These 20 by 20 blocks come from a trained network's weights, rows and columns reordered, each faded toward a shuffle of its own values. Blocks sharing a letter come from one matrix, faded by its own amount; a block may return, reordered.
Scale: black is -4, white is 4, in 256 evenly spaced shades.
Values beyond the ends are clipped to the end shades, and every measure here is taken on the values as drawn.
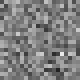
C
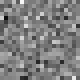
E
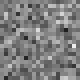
E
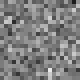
E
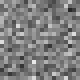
C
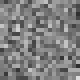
C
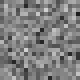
C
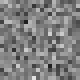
C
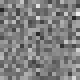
C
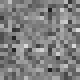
C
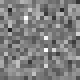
E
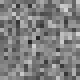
C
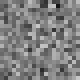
E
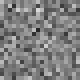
C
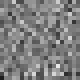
C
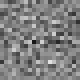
C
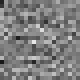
C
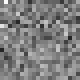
C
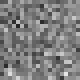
E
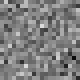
E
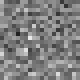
C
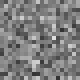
C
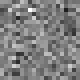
C
